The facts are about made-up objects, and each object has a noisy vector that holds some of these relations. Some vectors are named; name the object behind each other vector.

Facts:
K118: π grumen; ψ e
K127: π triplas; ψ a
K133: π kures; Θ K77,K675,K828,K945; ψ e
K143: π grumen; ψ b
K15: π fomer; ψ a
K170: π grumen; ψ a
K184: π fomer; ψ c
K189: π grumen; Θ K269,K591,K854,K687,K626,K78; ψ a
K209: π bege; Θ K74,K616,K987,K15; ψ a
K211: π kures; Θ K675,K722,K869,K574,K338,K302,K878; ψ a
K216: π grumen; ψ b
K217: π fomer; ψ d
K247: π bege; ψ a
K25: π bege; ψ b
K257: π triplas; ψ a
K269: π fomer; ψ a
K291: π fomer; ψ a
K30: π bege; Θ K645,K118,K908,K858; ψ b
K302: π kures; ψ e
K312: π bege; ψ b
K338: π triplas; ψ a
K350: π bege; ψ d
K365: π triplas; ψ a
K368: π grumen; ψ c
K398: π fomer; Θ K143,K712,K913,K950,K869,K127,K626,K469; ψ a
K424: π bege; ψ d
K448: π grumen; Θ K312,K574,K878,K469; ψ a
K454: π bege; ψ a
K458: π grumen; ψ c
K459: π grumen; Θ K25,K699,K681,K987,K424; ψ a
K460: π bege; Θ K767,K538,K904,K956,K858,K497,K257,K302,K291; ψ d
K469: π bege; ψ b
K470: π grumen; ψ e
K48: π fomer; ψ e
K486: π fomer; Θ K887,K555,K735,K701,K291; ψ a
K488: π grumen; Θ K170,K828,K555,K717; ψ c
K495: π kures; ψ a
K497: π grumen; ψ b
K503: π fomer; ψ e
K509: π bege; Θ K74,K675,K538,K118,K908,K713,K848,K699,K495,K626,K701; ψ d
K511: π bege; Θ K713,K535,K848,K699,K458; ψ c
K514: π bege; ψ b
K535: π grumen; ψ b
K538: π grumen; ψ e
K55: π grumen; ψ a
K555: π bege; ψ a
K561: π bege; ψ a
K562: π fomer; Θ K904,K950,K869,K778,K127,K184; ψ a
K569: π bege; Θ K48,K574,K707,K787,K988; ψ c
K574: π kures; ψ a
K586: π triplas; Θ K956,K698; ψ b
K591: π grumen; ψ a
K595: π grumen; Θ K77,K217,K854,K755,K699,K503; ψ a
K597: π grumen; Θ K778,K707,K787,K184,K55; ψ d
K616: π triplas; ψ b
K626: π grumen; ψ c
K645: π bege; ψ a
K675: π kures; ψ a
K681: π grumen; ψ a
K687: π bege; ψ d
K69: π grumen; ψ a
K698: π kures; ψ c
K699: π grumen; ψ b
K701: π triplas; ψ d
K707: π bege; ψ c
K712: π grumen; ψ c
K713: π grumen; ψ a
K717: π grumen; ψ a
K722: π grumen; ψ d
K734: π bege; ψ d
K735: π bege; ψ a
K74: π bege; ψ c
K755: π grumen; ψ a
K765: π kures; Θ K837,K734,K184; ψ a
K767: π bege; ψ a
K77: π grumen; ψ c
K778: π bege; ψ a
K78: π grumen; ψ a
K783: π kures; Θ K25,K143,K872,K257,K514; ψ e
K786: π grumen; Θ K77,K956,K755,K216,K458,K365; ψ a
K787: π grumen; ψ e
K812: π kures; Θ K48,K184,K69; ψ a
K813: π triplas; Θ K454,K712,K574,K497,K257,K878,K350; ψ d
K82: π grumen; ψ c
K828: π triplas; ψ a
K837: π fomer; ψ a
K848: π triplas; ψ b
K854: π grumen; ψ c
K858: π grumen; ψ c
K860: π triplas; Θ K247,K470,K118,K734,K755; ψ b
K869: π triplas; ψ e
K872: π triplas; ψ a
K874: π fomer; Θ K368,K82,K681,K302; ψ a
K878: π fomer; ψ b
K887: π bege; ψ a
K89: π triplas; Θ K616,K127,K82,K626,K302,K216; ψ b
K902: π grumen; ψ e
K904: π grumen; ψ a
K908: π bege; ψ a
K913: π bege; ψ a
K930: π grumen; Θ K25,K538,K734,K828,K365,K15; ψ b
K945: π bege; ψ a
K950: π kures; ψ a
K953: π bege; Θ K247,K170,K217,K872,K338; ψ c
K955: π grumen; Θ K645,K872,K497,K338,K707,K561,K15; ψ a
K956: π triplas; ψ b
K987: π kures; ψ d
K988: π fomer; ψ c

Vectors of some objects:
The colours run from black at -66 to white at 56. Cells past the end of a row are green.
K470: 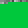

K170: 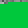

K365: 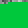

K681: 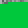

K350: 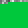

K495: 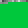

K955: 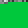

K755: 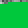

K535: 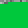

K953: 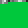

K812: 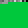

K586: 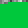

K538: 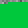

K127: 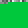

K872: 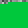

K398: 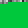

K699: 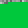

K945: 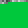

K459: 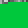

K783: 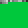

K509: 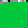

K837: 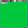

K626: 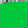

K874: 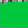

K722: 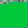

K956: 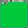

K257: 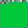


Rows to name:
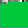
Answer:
K813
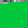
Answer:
K503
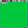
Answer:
K15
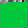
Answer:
K562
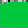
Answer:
K460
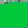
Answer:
K143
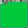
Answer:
K713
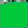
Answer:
K488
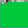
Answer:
K74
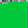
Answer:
K291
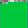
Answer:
K302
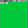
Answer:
K217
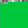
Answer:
K950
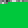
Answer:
K778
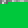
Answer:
K514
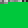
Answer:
K211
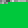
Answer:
K424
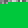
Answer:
K869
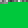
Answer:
K486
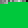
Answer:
K133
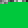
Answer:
K860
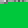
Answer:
K712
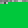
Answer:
K701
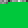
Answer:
K209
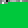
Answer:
K707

